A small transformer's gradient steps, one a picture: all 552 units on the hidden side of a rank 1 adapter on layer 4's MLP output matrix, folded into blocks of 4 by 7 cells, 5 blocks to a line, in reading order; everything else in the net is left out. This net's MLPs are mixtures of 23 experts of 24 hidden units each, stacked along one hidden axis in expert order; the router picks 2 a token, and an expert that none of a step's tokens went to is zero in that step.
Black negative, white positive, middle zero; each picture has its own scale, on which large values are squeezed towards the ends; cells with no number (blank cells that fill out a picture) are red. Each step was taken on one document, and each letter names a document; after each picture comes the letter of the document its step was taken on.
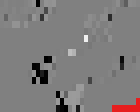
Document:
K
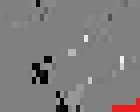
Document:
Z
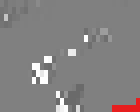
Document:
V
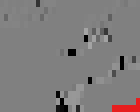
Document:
K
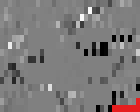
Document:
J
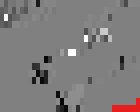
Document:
K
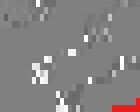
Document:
V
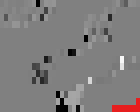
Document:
K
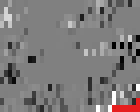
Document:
J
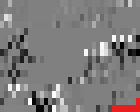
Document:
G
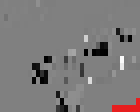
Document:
V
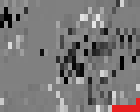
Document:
J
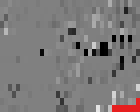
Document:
J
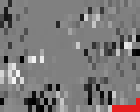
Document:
G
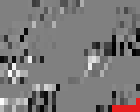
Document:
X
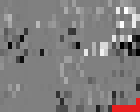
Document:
J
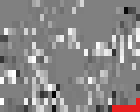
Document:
X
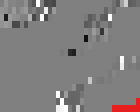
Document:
K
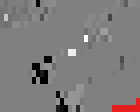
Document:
V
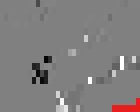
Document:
Z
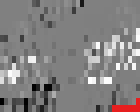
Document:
X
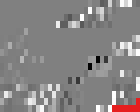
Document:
G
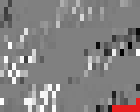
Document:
X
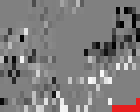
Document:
X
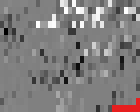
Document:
J
